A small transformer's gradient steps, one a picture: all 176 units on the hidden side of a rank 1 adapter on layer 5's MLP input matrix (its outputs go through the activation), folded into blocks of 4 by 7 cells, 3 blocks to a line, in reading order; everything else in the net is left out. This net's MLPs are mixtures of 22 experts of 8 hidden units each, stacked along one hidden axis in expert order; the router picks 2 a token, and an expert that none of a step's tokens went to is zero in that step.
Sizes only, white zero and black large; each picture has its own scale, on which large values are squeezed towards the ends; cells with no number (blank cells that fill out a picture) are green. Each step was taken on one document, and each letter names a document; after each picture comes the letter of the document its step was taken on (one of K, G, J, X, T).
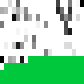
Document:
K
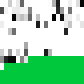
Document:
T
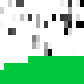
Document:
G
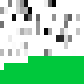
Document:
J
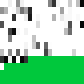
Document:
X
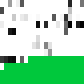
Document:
G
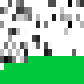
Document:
X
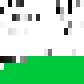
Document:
T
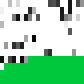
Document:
T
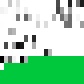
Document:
K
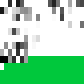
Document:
X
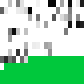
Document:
G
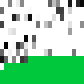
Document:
T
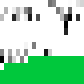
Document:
K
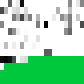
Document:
G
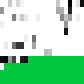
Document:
K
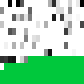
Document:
T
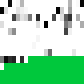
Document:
K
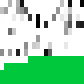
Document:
G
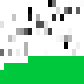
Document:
J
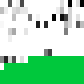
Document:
G
